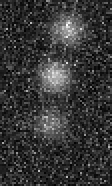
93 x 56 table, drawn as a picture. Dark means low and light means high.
Bumps: three. Ninth with the highest average: centre. Average level on the scale: 20%. Odd rows or columns: none. Histogram: skewed, a long tail of high values.
